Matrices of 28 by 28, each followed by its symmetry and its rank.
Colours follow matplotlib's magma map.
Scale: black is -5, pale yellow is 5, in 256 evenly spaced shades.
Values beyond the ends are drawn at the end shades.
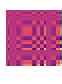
symmetric, rank one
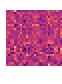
neither, rank five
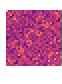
symmetric, full rank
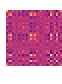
symmetric, rank two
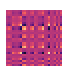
symmetric, rank one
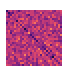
symmetric, full rank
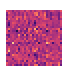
neither, rank five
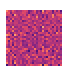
neither, rank five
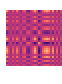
symmetric, rank one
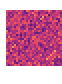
symmetric, full rank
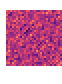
symmetric, full rank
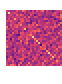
symmetric, full rank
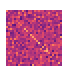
symmetric, full rank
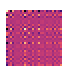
symmetric, rank two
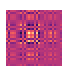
symmetric, rank one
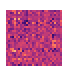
neither, rank five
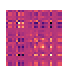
symmetric, rank two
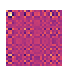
symmetric, rank two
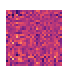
neither, rank five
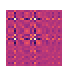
symmetric, rank two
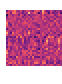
neither, rank five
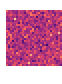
symmetric, full rank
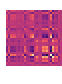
symmetric, rank two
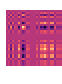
symmetric, rank one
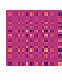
symmetric, rank one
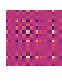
symmetric, rank one
